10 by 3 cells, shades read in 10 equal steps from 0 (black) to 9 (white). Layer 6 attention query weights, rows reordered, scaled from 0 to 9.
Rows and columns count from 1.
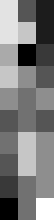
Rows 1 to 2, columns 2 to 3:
3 1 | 7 1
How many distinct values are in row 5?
2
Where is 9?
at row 10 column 3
